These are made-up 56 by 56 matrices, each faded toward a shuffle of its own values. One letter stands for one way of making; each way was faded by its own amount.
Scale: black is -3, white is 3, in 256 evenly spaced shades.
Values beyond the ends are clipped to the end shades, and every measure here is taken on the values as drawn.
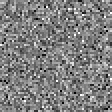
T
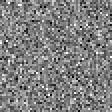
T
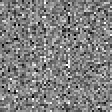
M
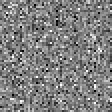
M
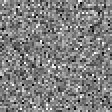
T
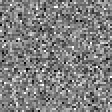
T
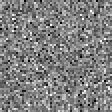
T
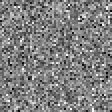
T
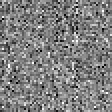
M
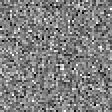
T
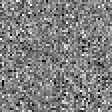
M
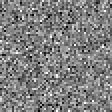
T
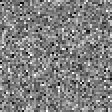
T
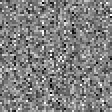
M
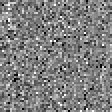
M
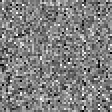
M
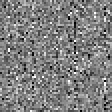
M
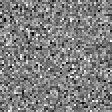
T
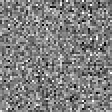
M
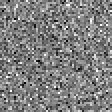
T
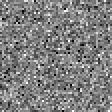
T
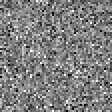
T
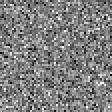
T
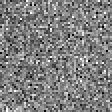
T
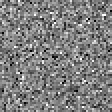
T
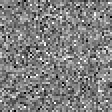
T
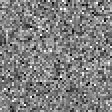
T
